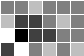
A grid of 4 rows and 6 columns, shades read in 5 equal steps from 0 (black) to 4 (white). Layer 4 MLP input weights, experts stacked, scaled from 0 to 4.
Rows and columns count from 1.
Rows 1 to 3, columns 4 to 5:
2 2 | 2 3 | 1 2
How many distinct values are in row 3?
4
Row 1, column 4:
2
